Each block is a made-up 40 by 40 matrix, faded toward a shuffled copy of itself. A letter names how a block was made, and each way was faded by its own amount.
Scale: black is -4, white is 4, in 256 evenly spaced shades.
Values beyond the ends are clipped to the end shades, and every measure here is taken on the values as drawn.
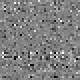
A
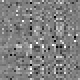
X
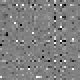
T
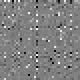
T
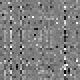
X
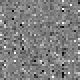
A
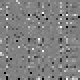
T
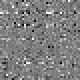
A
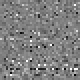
A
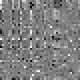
X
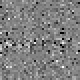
A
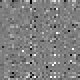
T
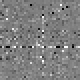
A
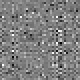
X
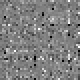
A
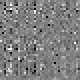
X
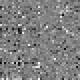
A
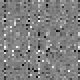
X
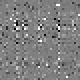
T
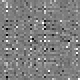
T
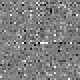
A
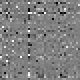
T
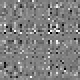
X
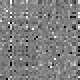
X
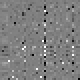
T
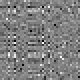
X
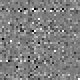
A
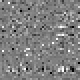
A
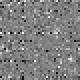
A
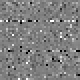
A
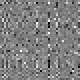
X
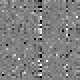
X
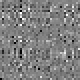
X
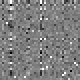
X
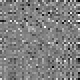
X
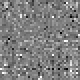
A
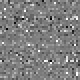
A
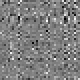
X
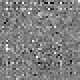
A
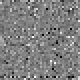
A
